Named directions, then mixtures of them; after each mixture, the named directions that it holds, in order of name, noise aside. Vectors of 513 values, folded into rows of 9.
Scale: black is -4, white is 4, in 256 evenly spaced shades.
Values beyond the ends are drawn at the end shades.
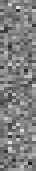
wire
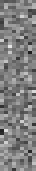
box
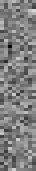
box, wire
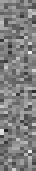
box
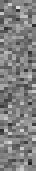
box, wire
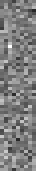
box, wire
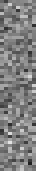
box, wire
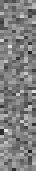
box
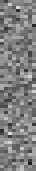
box, wire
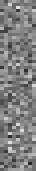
wire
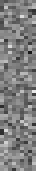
box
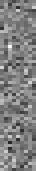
box, wire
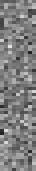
box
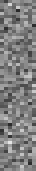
box, wire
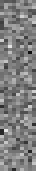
box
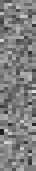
box, wire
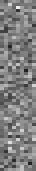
wire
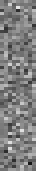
wire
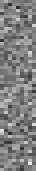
box, wire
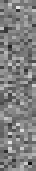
wire
